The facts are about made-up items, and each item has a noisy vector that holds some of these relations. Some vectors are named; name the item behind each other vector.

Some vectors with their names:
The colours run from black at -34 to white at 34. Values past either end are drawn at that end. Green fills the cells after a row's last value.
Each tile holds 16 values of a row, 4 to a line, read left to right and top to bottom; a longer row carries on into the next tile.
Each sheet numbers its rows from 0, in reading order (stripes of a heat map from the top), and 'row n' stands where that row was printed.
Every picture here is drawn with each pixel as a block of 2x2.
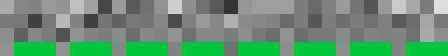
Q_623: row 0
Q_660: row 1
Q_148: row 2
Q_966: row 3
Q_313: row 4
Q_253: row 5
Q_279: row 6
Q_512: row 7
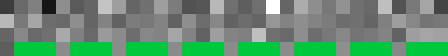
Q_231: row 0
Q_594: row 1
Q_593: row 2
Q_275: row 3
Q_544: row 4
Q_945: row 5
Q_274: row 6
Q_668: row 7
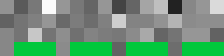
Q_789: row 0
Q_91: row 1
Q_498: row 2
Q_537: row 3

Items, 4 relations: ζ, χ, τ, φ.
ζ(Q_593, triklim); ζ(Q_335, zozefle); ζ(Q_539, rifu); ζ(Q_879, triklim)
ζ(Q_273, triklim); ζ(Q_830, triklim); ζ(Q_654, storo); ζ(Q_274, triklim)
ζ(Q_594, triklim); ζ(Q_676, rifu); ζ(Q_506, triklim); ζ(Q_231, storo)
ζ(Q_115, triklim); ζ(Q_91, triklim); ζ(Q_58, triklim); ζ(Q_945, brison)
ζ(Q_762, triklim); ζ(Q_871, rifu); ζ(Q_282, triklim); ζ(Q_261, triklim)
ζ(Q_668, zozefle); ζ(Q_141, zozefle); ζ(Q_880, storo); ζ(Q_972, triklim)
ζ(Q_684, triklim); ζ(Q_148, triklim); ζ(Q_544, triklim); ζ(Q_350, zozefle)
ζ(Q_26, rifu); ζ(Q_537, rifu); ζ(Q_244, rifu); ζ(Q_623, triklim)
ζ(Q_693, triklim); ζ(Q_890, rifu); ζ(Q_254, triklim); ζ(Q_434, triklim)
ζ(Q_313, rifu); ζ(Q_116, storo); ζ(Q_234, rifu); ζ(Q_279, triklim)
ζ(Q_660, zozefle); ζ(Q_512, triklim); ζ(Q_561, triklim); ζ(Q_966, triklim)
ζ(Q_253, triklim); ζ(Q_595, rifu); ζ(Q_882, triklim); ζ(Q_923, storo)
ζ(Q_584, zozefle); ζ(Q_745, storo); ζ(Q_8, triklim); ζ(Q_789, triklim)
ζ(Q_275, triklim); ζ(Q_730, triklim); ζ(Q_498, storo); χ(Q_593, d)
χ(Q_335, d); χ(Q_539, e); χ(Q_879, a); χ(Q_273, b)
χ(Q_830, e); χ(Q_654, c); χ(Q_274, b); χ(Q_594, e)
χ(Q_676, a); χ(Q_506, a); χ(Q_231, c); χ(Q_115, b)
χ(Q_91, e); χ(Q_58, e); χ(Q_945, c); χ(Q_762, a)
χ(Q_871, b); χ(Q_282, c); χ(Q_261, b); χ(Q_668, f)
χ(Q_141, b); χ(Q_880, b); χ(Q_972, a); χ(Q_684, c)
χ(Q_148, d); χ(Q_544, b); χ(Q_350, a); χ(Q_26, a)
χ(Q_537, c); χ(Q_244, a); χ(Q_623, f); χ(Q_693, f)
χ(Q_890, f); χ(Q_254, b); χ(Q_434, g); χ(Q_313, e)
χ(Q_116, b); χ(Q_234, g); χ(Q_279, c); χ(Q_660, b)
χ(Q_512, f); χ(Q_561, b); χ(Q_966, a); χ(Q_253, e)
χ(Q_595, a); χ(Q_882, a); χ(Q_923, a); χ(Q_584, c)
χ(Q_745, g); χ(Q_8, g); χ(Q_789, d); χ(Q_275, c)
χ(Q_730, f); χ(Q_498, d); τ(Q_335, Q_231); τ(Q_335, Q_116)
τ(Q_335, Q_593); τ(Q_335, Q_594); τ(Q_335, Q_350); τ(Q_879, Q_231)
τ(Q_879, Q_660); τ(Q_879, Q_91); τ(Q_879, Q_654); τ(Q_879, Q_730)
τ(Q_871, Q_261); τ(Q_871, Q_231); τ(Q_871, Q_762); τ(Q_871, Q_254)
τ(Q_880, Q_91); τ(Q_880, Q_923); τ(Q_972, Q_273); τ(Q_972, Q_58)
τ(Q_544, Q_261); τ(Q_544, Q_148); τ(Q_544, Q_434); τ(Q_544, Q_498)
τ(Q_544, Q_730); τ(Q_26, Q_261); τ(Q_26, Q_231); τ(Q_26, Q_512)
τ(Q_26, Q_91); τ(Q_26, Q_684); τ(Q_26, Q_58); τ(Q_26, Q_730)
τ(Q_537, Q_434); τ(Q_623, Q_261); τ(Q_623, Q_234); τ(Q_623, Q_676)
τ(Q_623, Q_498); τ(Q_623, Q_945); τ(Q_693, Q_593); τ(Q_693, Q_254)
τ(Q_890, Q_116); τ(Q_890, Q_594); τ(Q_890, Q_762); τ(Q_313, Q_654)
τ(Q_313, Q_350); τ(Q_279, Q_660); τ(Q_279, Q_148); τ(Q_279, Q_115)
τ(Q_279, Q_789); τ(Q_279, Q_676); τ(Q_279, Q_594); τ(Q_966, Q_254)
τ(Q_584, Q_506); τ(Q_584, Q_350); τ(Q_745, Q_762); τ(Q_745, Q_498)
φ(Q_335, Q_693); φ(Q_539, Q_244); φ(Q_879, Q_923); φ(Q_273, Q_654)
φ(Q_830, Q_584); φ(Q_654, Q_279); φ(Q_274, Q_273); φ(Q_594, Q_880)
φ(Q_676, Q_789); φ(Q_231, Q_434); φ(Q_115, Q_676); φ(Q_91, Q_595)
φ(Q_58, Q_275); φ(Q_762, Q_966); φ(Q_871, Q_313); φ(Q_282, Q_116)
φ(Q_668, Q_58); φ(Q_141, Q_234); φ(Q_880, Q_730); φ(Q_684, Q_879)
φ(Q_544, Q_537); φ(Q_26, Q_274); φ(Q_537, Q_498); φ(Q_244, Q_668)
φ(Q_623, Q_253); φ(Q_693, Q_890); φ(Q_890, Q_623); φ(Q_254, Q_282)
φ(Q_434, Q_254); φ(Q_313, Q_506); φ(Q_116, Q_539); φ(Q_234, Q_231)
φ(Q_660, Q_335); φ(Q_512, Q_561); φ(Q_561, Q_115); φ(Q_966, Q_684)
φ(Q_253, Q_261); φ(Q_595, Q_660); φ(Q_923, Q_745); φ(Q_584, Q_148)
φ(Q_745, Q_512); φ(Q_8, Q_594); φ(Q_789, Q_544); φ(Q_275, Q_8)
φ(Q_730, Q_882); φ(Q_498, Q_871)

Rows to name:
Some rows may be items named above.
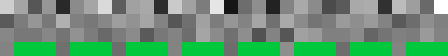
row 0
Q_684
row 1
Q_871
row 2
Q_26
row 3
Q_512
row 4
Q_539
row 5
Q_584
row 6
Q_26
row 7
Q_561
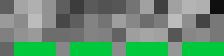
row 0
Q_676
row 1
Q_254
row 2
Q_668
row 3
Q_335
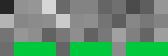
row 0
Q_537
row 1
Q_654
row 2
Q_58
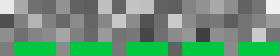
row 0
Q_879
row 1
Q_594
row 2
Q_890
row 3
Q_880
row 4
Q_789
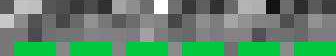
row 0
Q_890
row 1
Q_282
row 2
Q_115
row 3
Q_434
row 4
Q_595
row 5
Q_434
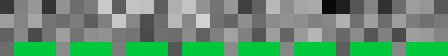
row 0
Q_234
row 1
Q_730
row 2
Q_890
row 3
Q_745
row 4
Q_8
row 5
Q_350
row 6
Q_116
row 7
Q_141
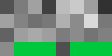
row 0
Q_668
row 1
Q_923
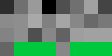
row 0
Q_244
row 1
Q_668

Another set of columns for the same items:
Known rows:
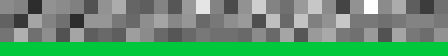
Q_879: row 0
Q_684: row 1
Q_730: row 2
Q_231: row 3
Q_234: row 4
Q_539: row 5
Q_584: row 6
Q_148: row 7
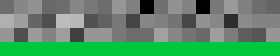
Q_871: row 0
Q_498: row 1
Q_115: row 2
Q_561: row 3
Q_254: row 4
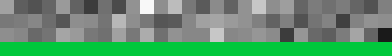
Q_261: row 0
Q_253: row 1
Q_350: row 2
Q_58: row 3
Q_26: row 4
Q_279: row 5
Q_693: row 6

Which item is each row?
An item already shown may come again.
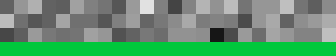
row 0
Q_537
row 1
Q_676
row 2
Q_231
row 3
Q_890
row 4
Q_275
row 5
Q_58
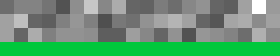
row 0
Q_313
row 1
Q_595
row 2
Q_730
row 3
Q_871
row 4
Q_668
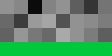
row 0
Q_512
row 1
Q_253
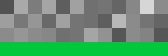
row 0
Q_923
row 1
Q_676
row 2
Q_654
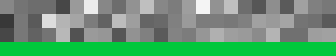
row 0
Q_434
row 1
Q_141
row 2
Q_945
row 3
Q_244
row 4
Q_594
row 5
Q_676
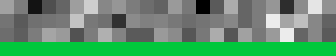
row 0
Q_544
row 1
Q_116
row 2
Q_254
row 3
Q_789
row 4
Q_8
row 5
Q_335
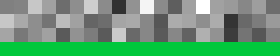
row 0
Q_880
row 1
Q_945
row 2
Q_660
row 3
Q_668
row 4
Q_282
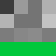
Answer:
Q_745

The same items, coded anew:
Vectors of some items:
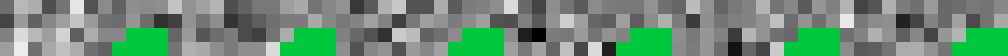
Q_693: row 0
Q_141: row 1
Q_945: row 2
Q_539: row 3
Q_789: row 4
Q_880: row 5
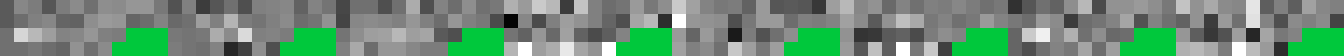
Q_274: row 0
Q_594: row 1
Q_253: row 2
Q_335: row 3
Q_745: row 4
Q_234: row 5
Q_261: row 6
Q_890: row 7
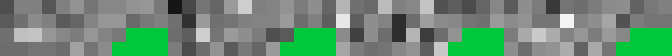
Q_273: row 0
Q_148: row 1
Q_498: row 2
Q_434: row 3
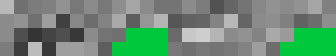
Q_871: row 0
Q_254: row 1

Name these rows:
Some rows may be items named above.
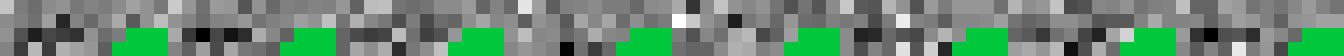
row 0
Q_871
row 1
Q_676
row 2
Q_584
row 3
Q_512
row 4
Q_654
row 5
Q_244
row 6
Q_668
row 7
Q_26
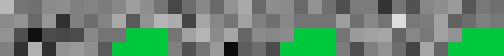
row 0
Q_871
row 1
Q_730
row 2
Q_8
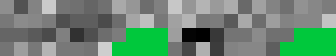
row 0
Q_350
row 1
Q_537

